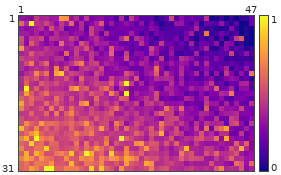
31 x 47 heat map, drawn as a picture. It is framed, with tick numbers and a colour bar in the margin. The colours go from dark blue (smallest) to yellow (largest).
Slope: up to the bottom left. Ninth with the lowest average: top right. Stripes: none. Grain: fine. Ninth with the highest average: bottom left.
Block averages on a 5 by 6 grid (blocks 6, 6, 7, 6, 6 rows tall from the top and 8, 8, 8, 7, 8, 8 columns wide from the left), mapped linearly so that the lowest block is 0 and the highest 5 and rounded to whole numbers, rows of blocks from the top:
3 2 1 1 1 0
3 3 2 2 1 1
4 3 3 2 2 1
4 4 3 3 2 2
5 5 4 4 3 3
